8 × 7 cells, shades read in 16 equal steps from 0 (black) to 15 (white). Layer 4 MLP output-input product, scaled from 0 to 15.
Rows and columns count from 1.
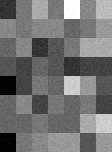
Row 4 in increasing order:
3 4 4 4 5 5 6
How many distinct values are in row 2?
4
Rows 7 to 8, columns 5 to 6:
6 10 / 9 5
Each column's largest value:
8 8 10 9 15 10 12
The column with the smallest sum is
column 1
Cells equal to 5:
5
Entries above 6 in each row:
6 6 4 0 3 3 3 5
